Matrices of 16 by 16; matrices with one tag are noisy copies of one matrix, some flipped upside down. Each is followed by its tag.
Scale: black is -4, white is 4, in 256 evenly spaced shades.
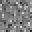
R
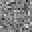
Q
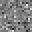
Q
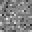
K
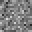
K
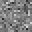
Q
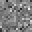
R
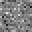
K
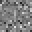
R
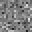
Q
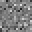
R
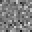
R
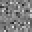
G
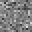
Q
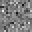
G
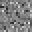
G
